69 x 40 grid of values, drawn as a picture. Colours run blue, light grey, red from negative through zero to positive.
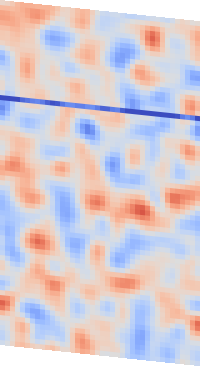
Average level on the scale: 50%. Grain: blotchy. Mirror symmetry: none. Odd lines: row 20.
